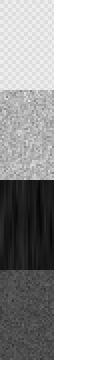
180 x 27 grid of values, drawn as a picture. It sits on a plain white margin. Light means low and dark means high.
The table splits into 4 rows of 1 panel. Panel 1,1: very low, checkered, faint in contrast. Panel 2,1: low, fine-grained. Panel 3,1: very high, streaked downward, faint in contrast. Panel 4,1: high, fine-grained, faint in contrast.
